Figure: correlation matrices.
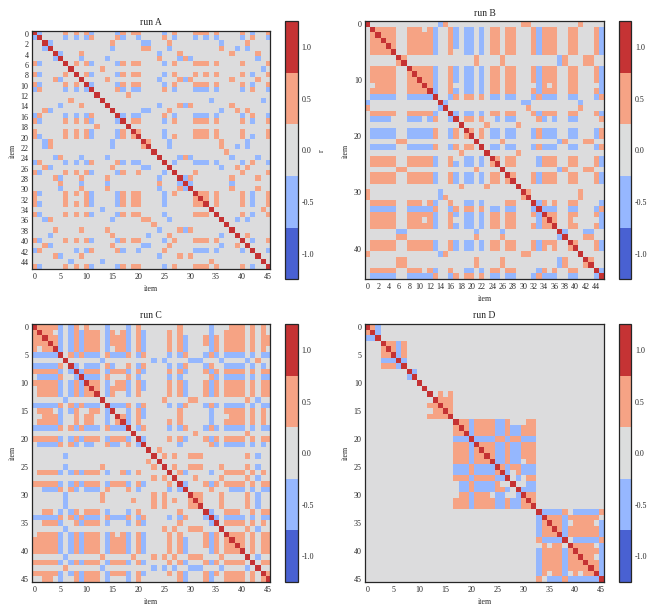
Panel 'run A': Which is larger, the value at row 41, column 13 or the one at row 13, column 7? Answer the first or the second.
the second
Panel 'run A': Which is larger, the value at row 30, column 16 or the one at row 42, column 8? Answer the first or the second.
the first
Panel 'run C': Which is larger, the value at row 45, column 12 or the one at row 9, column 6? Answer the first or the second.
the first
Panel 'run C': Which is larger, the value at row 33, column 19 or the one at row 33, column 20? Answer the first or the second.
the second
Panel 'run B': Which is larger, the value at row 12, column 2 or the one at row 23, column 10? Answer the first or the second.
the first
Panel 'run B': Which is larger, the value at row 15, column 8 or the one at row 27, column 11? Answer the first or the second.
the second
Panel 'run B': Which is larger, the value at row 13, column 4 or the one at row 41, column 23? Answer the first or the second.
the second
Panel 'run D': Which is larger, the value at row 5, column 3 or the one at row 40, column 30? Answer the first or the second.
the first
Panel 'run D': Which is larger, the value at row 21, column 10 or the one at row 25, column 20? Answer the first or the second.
the second
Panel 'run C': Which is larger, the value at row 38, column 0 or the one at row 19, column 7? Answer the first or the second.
the first
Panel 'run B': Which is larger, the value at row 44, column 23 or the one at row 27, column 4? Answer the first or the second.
the second
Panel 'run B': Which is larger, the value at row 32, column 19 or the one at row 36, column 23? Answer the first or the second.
the second
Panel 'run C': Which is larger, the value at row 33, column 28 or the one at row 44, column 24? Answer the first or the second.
the first
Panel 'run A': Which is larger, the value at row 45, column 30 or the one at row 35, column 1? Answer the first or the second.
the first
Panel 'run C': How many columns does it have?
46
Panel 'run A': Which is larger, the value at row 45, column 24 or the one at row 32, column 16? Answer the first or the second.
the first
